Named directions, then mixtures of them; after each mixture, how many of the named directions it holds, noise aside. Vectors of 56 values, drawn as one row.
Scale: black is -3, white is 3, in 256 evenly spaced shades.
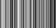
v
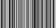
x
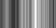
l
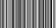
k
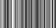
three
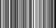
three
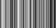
one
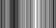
one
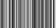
two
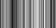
three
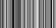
two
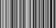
two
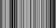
three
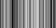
three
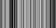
three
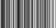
one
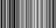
three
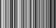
one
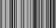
two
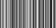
two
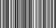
one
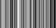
one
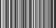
two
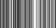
three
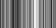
three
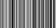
three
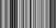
two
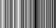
three
